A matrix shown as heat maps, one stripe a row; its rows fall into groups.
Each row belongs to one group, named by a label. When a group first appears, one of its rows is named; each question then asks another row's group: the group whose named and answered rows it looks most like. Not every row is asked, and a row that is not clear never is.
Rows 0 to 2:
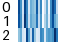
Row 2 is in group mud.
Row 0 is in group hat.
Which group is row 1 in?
hat
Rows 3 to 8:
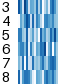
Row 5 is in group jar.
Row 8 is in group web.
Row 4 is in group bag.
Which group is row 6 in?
jar
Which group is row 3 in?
hat
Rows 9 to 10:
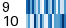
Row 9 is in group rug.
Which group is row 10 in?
mud
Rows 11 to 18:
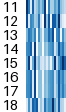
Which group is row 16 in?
jar
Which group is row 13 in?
jar
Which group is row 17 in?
jar
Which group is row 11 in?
hat
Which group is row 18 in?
bag
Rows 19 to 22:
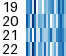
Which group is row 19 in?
jar
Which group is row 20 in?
hat
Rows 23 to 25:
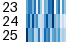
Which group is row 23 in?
jar
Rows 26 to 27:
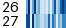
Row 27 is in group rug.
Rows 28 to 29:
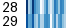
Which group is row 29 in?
hat
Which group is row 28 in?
web
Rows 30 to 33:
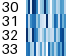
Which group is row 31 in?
web
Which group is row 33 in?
jar
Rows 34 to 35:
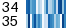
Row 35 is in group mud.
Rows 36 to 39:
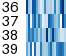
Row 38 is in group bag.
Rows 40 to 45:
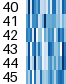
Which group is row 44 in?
mud
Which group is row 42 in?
jar
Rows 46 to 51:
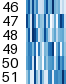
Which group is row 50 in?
jar
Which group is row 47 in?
hat
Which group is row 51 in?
mud
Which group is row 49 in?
jar
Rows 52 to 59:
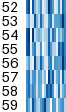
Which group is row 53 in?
mud
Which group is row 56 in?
mud
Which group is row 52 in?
rug
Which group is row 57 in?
jar
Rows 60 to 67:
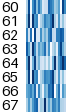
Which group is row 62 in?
jar
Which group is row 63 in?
hat
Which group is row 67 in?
bag
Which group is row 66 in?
jar
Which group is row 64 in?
mud
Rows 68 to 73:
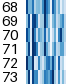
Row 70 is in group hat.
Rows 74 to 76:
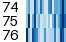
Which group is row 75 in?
mud
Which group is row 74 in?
mud
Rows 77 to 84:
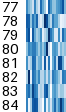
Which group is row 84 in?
web
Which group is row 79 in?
rug
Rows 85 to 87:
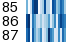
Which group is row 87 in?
rug
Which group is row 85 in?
web
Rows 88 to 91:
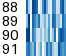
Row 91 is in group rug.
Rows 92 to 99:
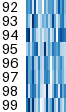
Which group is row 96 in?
hat
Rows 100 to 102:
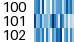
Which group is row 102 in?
jar
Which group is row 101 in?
hat
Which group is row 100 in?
jar
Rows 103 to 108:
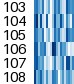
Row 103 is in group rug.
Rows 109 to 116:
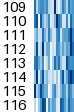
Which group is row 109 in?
web
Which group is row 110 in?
rug
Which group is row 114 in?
mud
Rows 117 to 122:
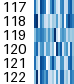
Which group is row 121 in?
web
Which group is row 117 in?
web
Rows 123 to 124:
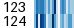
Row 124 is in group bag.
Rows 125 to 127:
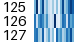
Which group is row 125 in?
mud
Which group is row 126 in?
web
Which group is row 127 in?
jar
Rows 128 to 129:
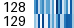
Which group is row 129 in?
jar
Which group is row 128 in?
jar
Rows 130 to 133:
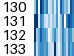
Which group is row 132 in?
web
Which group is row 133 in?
web
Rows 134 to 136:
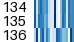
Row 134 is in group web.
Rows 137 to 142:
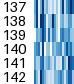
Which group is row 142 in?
web
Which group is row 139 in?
bag
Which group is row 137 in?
mud
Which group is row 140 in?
jar
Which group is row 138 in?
bag
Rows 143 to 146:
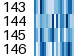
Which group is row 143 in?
web
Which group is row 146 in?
web
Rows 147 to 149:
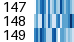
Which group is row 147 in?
bag
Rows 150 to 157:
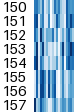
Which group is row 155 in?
bag
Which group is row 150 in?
rug
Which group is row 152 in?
hat
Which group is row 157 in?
web
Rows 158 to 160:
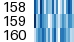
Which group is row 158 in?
hat
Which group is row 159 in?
web
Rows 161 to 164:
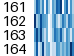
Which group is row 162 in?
web
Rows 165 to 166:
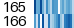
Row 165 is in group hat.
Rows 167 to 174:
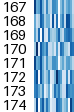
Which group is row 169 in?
jar
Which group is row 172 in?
rug
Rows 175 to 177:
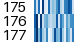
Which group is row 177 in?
rug
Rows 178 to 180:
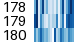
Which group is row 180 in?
web
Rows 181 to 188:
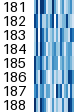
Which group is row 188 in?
web
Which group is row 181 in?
bag
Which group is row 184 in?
bag
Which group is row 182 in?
hat
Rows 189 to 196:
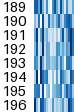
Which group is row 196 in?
web
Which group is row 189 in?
rug
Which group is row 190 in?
jar
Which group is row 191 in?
mud
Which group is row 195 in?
jar
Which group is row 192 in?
mud
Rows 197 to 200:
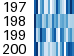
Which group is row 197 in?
rug
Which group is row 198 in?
hat
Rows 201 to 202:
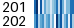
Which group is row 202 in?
jar
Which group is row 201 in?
rug
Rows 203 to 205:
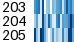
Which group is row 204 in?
mud
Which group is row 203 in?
jar
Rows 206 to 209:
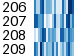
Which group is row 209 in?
hat
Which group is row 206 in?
web
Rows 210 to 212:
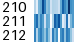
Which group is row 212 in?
hat
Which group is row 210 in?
web
